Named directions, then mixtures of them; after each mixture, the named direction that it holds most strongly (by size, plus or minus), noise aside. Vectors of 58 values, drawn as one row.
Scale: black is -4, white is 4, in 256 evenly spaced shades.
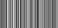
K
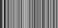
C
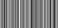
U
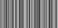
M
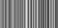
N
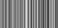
N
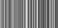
N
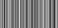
U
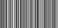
K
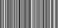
U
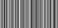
U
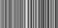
N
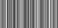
M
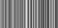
N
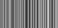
N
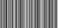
M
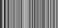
C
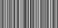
M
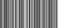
M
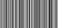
M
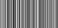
K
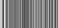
C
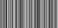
M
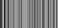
C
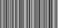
M
